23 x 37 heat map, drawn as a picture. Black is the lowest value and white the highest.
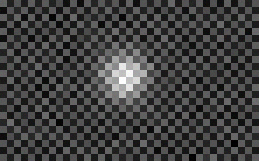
A checkerboard runs through the table. One bump rises in the centre. The centre is the ninth with the highest average. No single row or column stands out from its neighbours.
